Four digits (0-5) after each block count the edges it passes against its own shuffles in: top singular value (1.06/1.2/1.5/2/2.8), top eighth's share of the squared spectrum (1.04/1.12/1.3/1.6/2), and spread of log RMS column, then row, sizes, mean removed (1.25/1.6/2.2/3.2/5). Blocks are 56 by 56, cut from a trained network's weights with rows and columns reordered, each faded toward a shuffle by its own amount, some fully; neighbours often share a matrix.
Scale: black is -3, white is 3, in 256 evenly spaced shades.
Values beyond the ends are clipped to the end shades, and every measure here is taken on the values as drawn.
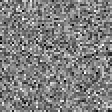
2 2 0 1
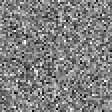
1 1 0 0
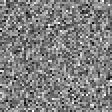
2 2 0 0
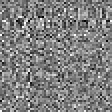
4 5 2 2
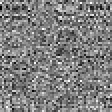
4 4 2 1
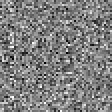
3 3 1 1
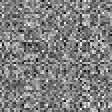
4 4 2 2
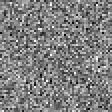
2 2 1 0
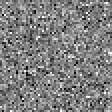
0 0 0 0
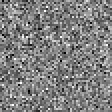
1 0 0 0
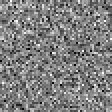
2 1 0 0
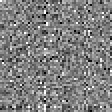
4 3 2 1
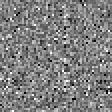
3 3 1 1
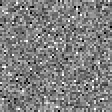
2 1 0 0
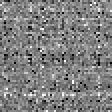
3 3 2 1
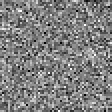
0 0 0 0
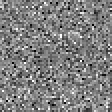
1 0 0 0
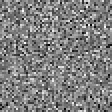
1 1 0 0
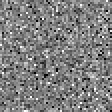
0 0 0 0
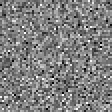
2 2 0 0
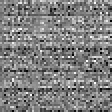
4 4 3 2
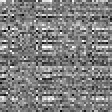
4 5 3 3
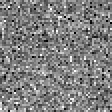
1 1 0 0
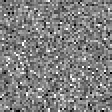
0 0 0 0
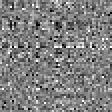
4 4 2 2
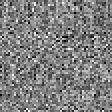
4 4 0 2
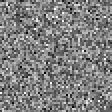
0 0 0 0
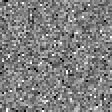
0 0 0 0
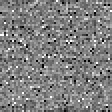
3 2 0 0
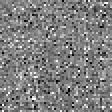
2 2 1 0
